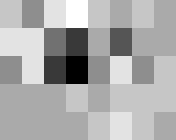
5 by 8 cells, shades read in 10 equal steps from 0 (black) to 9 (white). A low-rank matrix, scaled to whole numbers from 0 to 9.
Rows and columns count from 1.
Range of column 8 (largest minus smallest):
1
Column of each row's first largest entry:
4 1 2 4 6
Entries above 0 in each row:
8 8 7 8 8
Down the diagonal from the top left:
7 8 2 7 7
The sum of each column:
32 33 26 24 31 32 32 32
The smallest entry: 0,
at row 3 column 4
